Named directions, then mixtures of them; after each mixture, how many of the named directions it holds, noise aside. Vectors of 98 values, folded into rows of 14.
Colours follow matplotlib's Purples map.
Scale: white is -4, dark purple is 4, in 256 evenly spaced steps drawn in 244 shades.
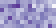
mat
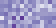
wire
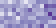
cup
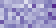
three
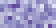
two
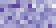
one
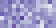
two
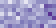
one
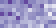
one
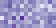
one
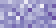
two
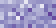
two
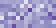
two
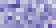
two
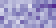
three
